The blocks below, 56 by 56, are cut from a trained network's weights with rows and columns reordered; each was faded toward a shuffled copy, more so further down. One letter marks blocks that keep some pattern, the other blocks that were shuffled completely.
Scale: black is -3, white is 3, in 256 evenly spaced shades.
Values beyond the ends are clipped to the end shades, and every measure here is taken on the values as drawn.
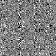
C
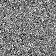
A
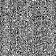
C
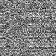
C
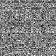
C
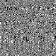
C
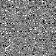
C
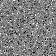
A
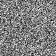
A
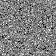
A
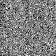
C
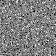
A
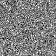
A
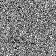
A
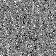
A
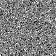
A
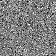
A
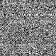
C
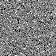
A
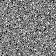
A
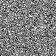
A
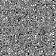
C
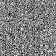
C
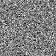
A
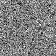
A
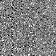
C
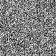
C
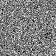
A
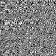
C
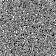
A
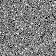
A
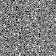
C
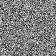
A
